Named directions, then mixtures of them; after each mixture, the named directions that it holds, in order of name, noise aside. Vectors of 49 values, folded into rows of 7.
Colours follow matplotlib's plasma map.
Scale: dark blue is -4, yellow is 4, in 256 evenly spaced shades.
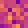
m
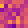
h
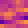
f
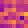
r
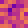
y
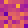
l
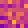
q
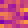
f, y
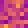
f, l, m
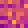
q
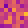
h, m, r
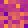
l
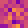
m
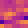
f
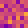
h, m, r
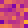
f, l, y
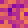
y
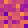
l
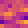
f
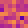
r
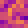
f, h, y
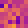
h
